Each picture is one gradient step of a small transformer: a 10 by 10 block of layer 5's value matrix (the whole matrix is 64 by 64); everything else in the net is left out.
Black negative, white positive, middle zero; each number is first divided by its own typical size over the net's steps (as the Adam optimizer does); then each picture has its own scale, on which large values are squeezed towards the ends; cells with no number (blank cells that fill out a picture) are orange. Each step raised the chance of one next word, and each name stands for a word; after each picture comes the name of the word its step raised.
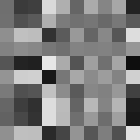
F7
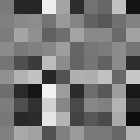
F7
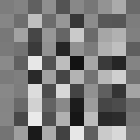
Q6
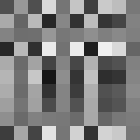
Q6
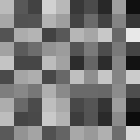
F7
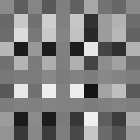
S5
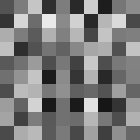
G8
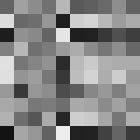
Q6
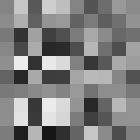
F7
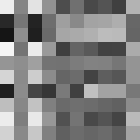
G8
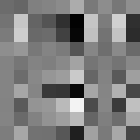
S5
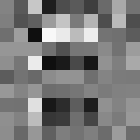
G8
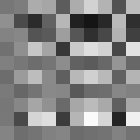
S5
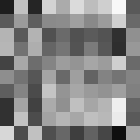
F7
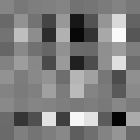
S5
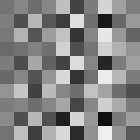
Q6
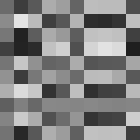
Q6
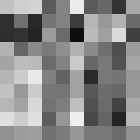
G8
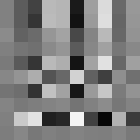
S5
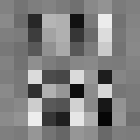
S5
